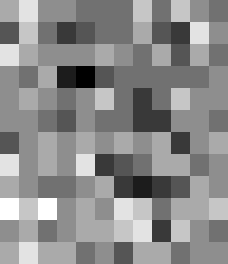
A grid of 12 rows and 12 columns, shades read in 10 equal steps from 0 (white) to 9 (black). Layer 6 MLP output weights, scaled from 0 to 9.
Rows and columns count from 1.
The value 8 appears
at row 4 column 4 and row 9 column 8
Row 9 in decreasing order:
8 7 7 6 5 5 4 4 4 3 3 3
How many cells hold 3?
30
